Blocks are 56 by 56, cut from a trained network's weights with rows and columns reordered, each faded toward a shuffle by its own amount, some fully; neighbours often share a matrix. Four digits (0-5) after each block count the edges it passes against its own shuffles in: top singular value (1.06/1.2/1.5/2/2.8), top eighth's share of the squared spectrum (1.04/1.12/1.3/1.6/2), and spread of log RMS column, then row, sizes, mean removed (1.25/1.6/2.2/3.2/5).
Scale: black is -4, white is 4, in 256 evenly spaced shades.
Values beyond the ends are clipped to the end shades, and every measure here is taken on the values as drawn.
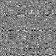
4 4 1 3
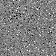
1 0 0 0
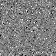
2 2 0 1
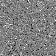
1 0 0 0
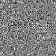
3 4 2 3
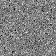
0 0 0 0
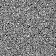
0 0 0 0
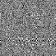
3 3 2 2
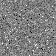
0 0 0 0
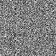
3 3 1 0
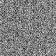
2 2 0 0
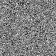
0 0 0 0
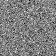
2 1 0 0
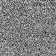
2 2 0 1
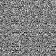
3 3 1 2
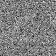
0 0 0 0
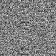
3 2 0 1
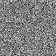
0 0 0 0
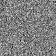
0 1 0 0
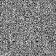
2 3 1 1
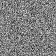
1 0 0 0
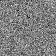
0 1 0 0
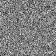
2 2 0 0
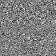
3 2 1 2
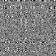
4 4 2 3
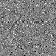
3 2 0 1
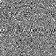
3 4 1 2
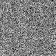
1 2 0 0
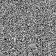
2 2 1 0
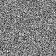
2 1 0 0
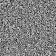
1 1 0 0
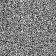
1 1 0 0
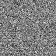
2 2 0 0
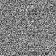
3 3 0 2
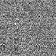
3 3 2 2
